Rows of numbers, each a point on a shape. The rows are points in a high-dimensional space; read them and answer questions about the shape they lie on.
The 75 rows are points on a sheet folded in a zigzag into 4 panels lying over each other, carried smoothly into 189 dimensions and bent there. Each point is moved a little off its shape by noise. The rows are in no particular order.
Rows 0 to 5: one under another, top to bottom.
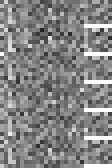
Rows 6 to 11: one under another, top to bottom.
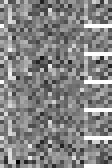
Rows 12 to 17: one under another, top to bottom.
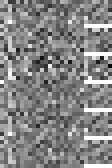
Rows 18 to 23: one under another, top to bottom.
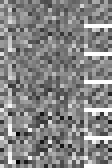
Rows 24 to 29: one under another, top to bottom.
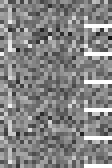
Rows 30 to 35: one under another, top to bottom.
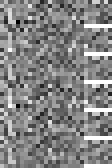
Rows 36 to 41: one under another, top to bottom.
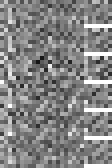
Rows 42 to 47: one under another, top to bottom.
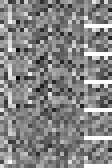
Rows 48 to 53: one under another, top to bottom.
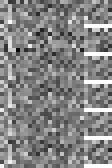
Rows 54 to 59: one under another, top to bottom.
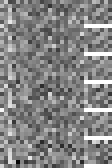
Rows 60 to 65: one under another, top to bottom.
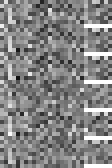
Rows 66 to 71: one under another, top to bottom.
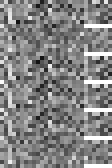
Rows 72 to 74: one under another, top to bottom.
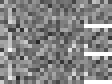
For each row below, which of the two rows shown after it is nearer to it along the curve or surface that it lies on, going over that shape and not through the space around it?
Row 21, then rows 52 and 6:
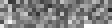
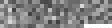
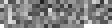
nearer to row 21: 6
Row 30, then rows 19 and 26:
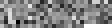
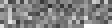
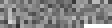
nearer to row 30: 26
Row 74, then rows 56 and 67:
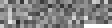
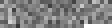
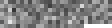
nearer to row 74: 67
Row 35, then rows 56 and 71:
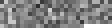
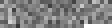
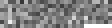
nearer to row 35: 56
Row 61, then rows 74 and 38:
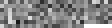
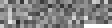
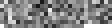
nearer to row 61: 38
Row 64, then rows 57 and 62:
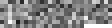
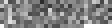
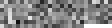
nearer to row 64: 57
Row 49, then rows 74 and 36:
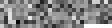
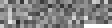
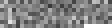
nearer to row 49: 36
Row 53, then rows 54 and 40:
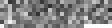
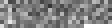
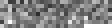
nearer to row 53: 40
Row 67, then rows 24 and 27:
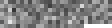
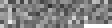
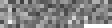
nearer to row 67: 27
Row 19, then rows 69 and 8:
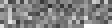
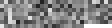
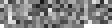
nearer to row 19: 8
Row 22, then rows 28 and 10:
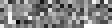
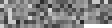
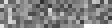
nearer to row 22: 10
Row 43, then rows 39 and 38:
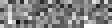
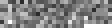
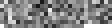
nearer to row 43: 39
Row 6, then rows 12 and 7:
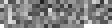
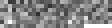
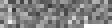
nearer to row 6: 7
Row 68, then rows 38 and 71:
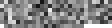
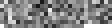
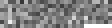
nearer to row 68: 38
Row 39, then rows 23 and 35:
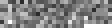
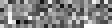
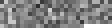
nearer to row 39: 23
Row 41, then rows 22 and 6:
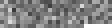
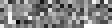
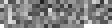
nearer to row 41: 6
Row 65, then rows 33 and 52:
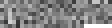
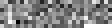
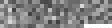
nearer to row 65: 52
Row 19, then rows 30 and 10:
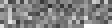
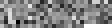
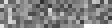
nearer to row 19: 10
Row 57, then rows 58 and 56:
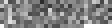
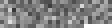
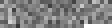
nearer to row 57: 58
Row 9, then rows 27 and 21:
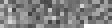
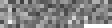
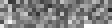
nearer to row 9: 27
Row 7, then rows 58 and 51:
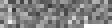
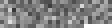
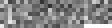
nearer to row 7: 58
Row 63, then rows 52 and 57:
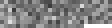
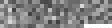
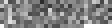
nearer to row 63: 52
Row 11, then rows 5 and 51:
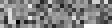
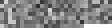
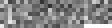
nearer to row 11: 5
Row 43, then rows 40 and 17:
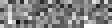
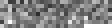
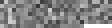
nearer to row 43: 40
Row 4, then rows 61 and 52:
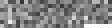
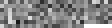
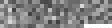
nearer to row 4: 52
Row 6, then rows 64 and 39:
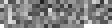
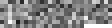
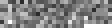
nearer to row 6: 64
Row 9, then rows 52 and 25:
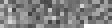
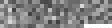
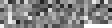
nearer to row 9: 52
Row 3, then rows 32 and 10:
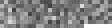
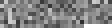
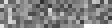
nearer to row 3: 10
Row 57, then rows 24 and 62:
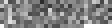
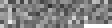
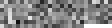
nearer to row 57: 24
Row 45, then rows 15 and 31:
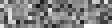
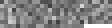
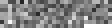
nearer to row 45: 15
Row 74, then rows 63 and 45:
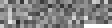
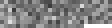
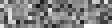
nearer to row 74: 63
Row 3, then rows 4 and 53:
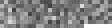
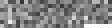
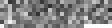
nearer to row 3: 4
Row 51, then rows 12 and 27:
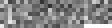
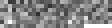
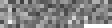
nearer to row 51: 27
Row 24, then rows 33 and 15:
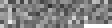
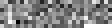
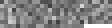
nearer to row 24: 33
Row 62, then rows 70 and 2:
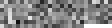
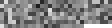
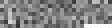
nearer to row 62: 70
